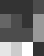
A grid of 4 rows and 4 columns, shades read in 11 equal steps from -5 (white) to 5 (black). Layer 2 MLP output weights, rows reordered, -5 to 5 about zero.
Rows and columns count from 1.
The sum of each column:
2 4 3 3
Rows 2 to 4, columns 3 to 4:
3 -1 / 2 -1 / -5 3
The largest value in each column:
3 3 3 3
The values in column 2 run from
-3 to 3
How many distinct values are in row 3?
2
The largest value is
3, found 5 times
